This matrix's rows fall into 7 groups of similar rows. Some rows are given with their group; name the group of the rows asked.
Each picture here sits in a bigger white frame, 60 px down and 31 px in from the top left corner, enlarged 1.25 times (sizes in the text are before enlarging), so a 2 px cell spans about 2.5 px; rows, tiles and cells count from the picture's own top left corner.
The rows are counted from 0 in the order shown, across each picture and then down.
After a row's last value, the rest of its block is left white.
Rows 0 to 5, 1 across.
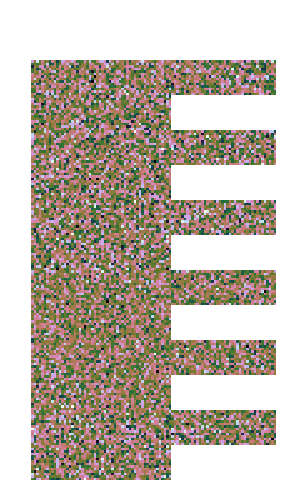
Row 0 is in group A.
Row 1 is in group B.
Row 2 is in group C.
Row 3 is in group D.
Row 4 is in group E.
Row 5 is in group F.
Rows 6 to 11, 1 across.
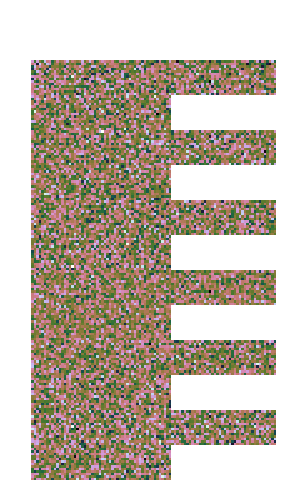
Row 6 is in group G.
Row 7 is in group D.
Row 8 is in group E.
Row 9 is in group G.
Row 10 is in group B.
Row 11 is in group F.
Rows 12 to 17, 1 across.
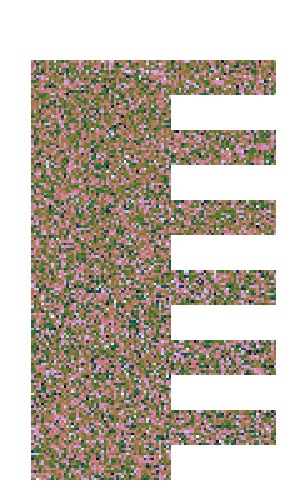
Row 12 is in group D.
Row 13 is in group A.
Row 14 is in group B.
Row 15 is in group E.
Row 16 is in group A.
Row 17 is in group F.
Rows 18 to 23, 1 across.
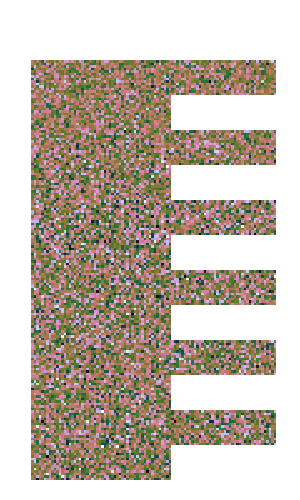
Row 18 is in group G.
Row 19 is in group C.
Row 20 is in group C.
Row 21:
E
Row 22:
B
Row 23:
D
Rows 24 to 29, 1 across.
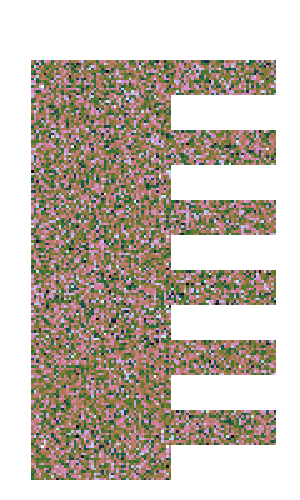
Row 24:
G
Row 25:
F
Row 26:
C
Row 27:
F
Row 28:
G
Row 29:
C
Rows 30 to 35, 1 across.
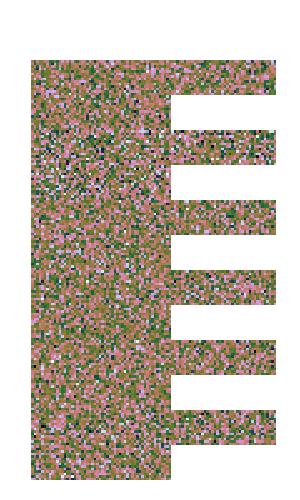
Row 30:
A
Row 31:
B
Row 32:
E
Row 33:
D
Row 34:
E
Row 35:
E
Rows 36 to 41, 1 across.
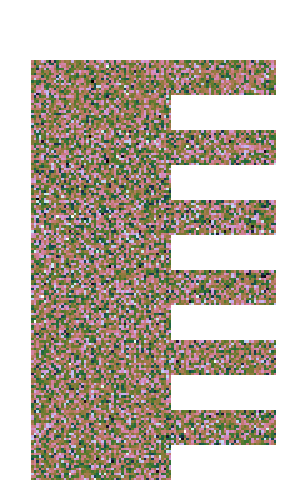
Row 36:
A
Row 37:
D
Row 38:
G
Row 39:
G
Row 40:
C
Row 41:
F
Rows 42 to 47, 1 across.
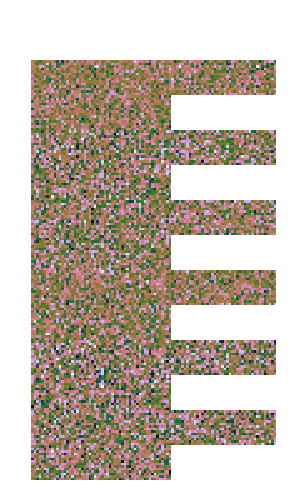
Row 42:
B
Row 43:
C
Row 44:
C
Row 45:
D
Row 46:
C
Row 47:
B
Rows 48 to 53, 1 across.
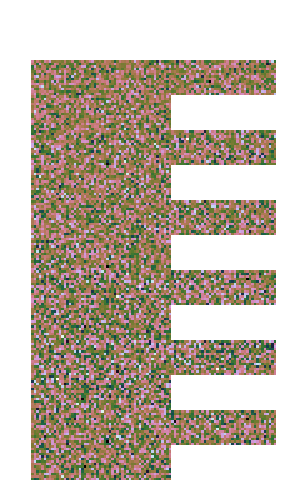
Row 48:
G
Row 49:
E
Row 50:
E
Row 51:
D
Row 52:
B
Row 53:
D
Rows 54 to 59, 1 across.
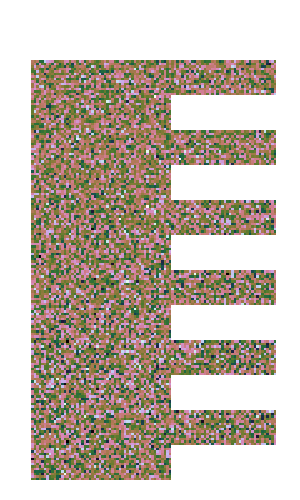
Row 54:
G
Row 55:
F
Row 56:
A
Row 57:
B
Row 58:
B
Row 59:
B
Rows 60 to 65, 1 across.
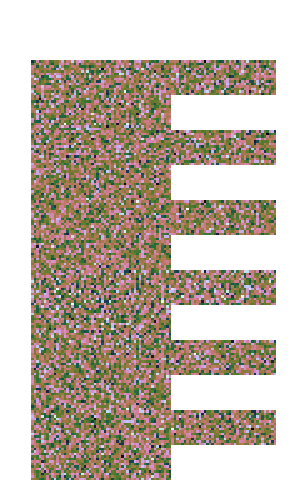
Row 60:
E
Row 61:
G
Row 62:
E
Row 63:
C
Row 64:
C
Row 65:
B
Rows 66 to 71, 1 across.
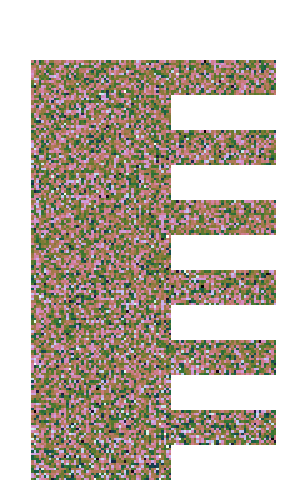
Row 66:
E
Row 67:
E
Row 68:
C
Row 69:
G
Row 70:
F
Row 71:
F
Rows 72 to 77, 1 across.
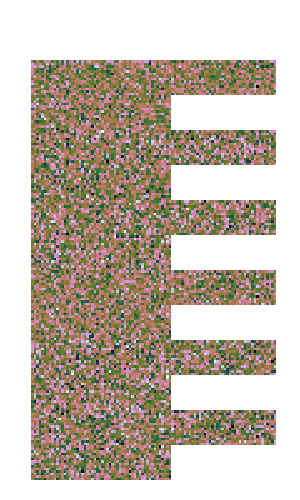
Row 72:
B
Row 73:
D
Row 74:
E
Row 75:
B
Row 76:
C
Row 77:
B
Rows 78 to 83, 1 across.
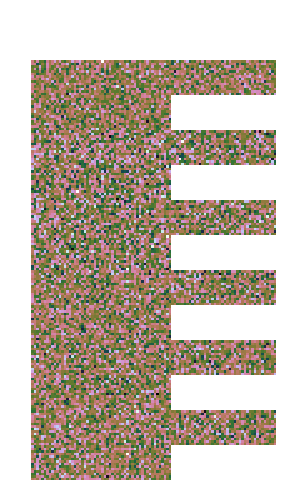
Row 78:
D
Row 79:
F
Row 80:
C
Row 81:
B
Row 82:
G
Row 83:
E
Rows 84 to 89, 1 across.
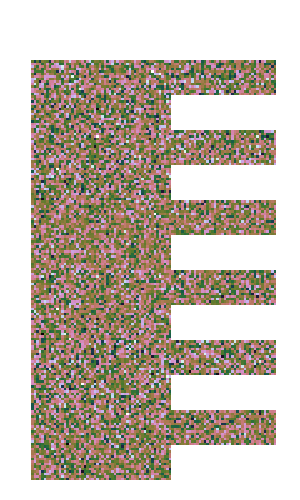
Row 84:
F
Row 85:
B
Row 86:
E
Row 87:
B
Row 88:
C
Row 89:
D
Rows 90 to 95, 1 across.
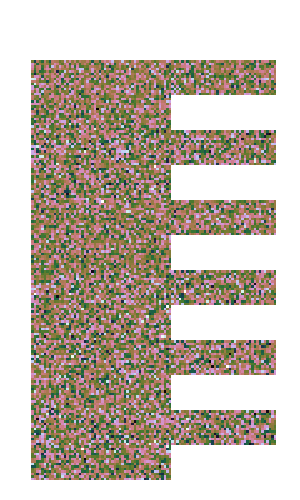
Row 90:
F
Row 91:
G
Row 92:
D
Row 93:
F
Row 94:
G
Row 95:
A
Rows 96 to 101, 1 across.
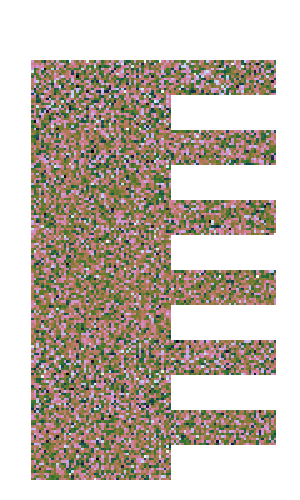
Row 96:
C
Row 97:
A
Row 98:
G
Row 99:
B
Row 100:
C
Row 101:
F
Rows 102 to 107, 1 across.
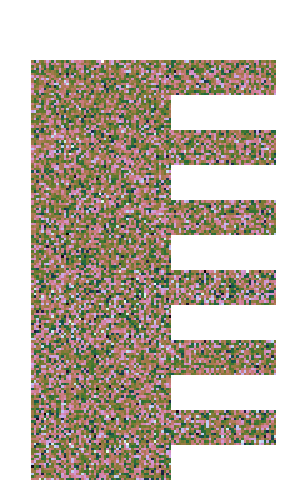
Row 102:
D
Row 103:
F
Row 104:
D
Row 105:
E
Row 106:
B
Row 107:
A
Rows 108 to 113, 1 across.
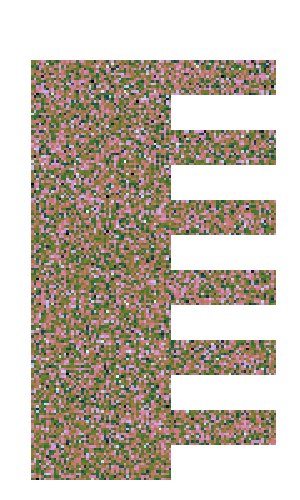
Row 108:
A
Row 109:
E
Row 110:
D
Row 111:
A
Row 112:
D
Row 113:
D
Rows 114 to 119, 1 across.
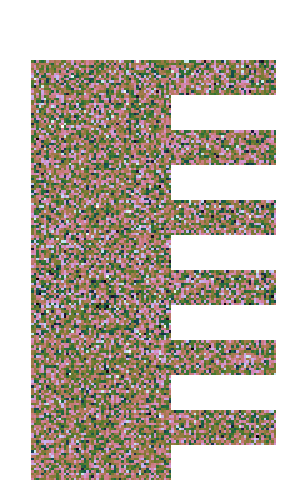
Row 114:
E
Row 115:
A
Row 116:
B
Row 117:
A
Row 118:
D
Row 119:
B
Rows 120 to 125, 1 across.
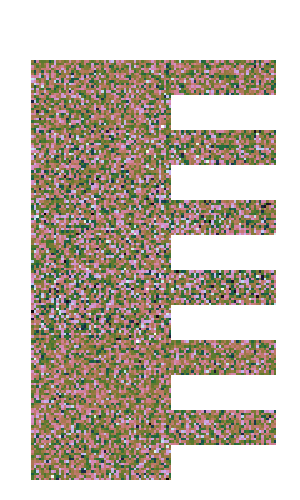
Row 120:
F
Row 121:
F
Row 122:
G
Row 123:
B
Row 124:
E
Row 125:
C
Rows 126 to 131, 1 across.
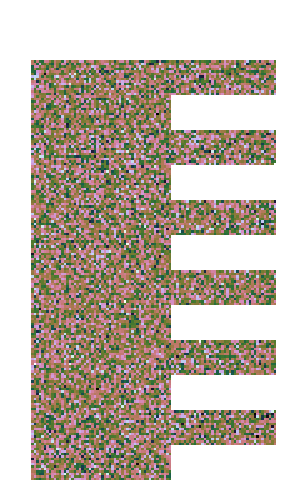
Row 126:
G
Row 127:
G
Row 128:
E
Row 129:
E
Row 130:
F
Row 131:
B
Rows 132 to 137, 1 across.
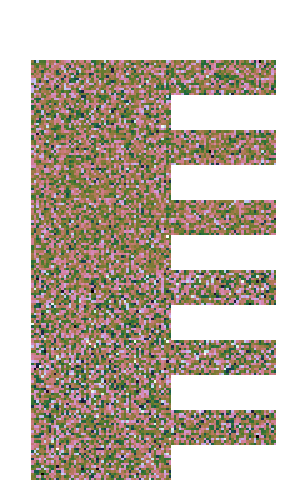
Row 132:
F
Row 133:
G
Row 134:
C
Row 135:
A
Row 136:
C
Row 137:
B
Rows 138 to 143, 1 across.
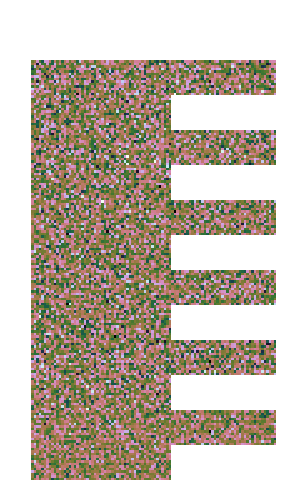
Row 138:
G
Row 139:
A
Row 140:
D
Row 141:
D
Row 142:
G
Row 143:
G
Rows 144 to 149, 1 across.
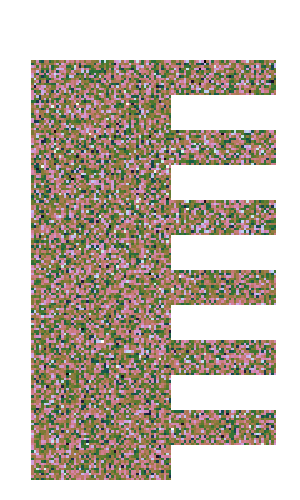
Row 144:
E
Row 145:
C
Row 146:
E
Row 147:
B
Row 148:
D
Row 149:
B
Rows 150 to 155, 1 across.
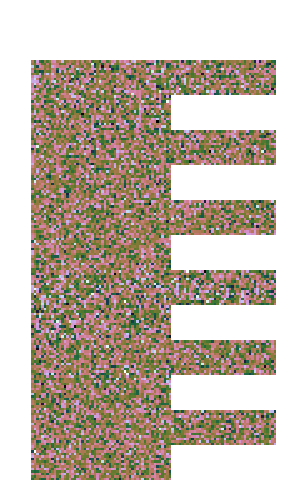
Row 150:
F
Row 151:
G
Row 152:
B
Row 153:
E
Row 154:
A
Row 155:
B
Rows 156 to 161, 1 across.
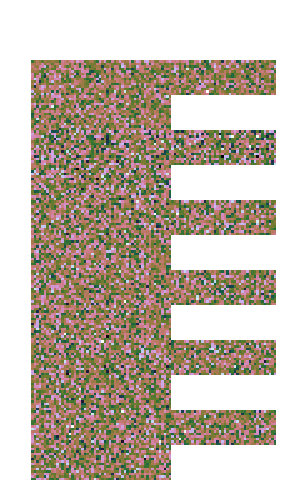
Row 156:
E
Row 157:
B
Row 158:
E
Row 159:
E
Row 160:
D
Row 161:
F
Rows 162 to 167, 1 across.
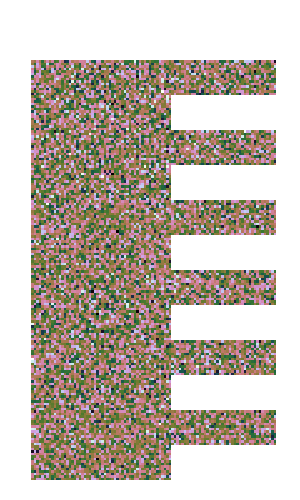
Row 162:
C
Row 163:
C
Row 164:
B
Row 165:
A
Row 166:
F
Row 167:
F
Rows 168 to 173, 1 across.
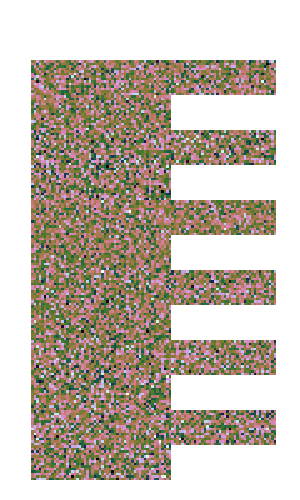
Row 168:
G
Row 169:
A
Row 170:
D
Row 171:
D
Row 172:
C
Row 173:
F
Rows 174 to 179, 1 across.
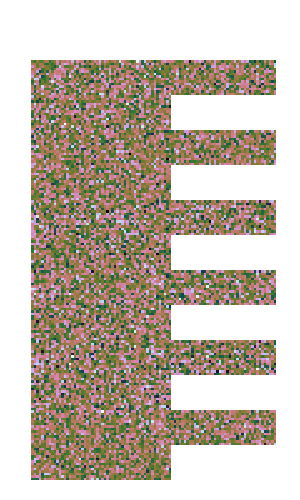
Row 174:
E
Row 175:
G
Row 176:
G
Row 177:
F
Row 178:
F
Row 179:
D
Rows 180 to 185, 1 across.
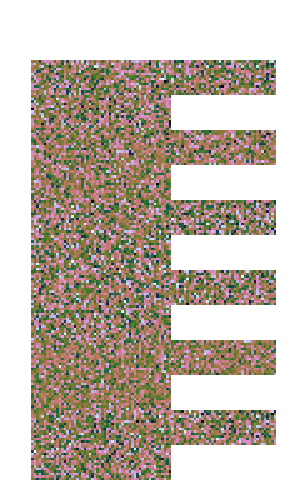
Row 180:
B
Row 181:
G
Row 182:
F
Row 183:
E
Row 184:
C
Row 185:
B
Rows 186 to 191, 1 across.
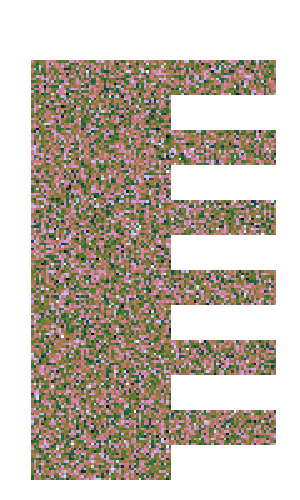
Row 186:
D
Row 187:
F
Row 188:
B
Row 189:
D
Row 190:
E
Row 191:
C
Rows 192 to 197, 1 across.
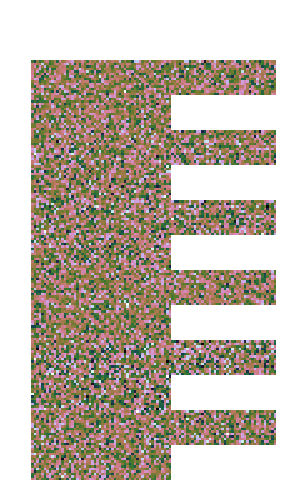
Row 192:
E
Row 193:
F
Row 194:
B
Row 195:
A
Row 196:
A
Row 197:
E
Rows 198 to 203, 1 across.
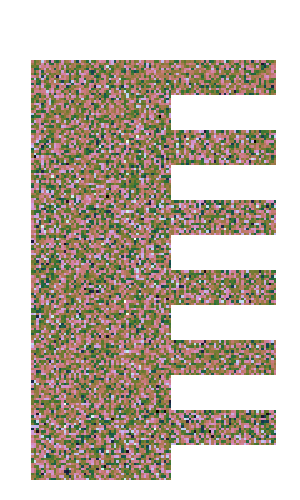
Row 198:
A
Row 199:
E
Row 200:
B
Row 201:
E
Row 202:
B
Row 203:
G
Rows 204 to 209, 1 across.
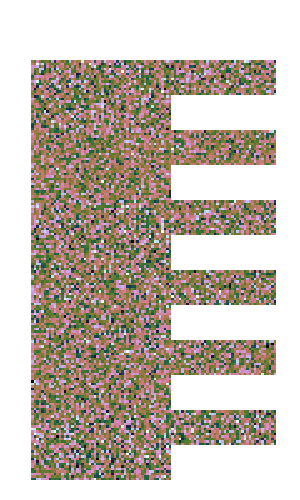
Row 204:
C
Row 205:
B
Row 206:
C
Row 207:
F
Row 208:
B
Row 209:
F
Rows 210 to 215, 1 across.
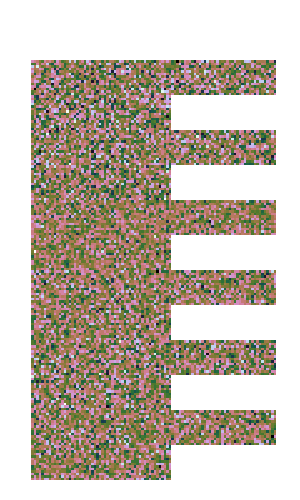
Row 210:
C
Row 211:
A
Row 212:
G
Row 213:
G
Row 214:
E
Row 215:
A
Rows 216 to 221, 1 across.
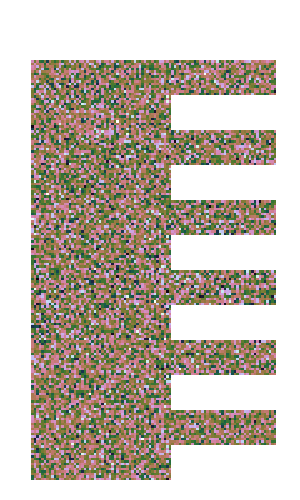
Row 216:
C
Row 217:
D
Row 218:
F
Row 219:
A
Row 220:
F
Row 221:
C
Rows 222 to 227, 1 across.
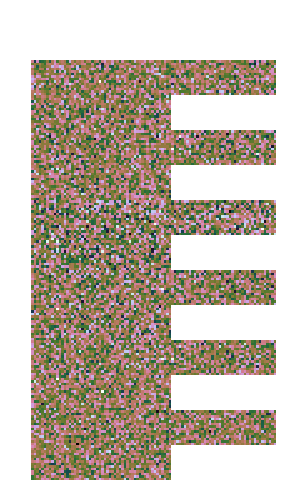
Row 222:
F
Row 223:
B
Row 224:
D
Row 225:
B
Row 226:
B
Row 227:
G
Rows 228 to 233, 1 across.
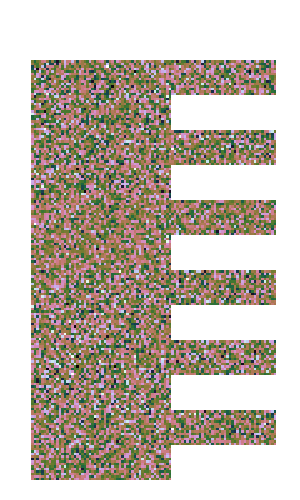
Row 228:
A
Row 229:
B
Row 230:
F
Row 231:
E
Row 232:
C
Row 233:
B
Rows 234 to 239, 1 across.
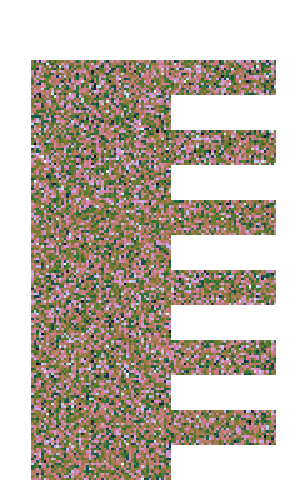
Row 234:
A
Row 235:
G
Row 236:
B
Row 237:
B
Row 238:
A
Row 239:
A
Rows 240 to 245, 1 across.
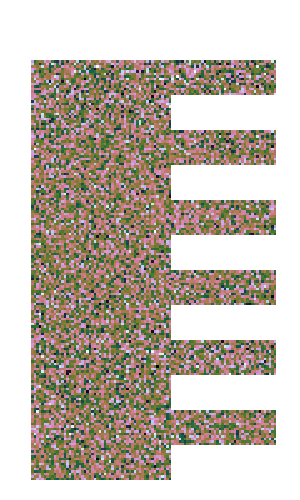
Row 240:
B
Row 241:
B
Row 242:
A
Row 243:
A
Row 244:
D
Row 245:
F
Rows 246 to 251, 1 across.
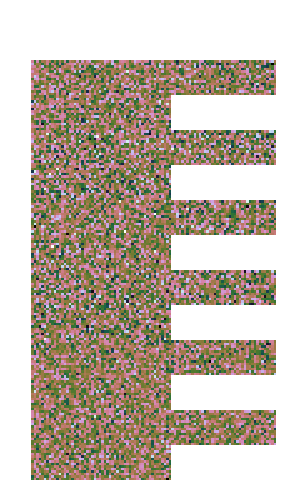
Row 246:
B
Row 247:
B
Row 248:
E
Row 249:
A
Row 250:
G
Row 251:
C
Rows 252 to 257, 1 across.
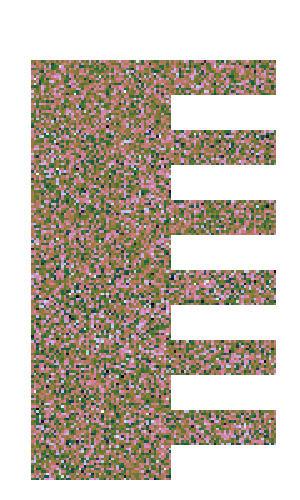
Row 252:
E
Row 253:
B
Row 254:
B
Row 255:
C
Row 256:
D
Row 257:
D
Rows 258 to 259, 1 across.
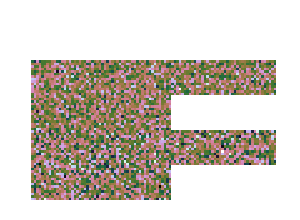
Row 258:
F
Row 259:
A
